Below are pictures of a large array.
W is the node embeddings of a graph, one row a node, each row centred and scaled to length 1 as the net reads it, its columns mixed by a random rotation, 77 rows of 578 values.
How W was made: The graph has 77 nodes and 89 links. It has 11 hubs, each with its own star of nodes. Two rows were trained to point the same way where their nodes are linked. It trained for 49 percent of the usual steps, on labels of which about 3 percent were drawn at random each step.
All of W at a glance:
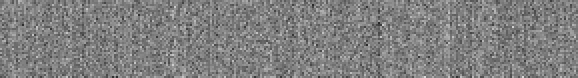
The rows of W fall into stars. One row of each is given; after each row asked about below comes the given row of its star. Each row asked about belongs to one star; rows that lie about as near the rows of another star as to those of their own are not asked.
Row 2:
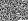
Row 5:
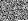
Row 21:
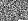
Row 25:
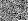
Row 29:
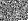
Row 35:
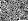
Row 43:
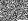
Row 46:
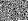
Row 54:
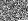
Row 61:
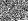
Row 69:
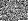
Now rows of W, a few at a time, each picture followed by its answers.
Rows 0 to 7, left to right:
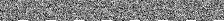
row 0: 2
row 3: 61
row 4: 35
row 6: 69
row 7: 43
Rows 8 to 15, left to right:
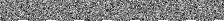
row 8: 35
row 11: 35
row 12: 69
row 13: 54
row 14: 54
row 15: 21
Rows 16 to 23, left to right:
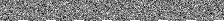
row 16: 69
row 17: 46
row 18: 21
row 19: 46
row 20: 29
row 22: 54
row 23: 46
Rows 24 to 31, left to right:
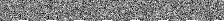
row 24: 25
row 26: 35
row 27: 29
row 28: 2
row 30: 61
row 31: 5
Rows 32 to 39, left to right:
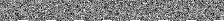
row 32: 61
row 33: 54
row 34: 46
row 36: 29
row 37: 29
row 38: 69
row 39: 61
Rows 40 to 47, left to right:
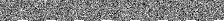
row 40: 43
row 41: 43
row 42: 29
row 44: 69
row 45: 61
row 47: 21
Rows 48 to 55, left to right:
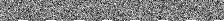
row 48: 54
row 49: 46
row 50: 29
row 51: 2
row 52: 35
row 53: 25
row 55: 5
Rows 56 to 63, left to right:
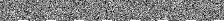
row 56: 35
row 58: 21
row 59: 5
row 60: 21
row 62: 43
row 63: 2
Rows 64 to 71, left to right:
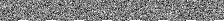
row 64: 2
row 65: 54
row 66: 29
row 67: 54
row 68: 5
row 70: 54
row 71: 29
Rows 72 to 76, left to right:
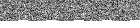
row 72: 46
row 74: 69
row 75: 46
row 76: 69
